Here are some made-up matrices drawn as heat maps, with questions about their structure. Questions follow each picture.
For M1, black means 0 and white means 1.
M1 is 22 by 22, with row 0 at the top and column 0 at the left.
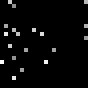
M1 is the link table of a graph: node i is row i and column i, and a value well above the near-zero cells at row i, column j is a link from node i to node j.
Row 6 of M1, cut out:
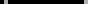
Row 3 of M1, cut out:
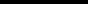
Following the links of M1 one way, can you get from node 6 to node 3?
yes
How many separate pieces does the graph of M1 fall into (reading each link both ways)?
5
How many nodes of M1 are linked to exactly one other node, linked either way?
8
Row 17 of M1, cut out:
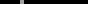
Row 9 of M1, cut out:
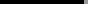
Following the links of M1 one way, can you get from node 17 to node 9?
no
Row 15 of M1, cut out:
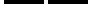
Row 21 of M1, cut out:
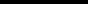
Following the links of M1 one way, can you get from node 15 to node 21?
yes
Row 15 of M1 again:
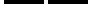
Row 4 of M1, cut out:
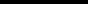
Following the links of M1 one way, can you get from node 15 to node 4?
no
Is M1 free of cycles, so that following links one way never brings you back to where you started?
yes
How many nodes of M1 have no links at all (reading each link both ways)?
3
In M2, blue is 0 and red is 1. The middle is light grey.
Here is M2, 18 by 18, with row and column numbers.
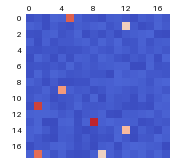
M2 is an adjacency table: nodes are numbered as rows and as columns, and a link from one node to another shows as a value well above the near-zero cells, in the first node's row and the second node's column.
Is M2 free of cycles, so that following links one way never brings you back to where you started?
yes
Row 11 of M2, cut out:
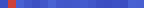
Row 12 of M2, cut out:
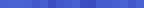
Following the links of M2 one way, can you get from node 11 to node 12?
yes
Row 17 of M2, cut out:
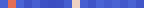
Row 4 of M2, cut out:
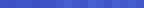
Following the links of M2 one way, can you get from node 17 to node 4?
yes
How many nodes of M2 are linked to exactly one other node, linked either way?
7
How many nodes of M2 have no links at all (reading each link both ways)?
7
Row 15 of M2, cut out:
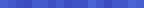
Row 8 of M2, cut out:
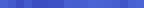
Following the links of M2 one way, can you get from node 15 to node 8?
no
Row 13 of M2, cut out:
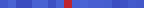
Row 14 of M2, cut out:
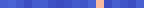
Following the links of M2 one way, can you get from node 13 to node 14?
no
